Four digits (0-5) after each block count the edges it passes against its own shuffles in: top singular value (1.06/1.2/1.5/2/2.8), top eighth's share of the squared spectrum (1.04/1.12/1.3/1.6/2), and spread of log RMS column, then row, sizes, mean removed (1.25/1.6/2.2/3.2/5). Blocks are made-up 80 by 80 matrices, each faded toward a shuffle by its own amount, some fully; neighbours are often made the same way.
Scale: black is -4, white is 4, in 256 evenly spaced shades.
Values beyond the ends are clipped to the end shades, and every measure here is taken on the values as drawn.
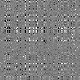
5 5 3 3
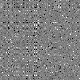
4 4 2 2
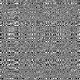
5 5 3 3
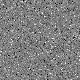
1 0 0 0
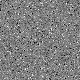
0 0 0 0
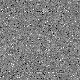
3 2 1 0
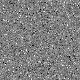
1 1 0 0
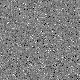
1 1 0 0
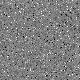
0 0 0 0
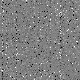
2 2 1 0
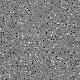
2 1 0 0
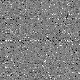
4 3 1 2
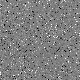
1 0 0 0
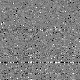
4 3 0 2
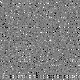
4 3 1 2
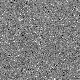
0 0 0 0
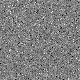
0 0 0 0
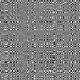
5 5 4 4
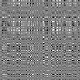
5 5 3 4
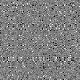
4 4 2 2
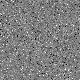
0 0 0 0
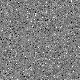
2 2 1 0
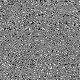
1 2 0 3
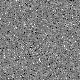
2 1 0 0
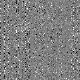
2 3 3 0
